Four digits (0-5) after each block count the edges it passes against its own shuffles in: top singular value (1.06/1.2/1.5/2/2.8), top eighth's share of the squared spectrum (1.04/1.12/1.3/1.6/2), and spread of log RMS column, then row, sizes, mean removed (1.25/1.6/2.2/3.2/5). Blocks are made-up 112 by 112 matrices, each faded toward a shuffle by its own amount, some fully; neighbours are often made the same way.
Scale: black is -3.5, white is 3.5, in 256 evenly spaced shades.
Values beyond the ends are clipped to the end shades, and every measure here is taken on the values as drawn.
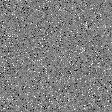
2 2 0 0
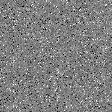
2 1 1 0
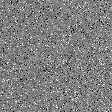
1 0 0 0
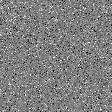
1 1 0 0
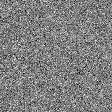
1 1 0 0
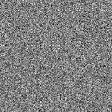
4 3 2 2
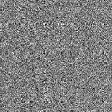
4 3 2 2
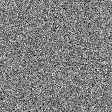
0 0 0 0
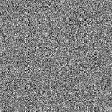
4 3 2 2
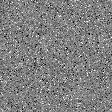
0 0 0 0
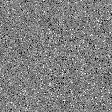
3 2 0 0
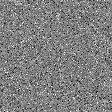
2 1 0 0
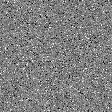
2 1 0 0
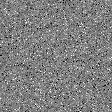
0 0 0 0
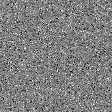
1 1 0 0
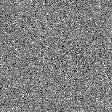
3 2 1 1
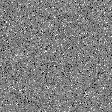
1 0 0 0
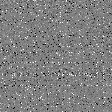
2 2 1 2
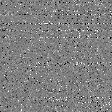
2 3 2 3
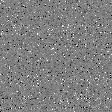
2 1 0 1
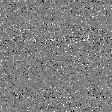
2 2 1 2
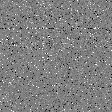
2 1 0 1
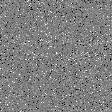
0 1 1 1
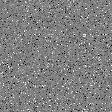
1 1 0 1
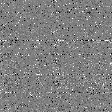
2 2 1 2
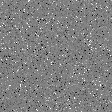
0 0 0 0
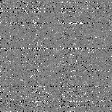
2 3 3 3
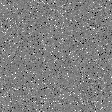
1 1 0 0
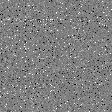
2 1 1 1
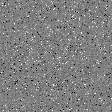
0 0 0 0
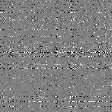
3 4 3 4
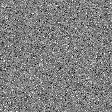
1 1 0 0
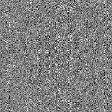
4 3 3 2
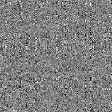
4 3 3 2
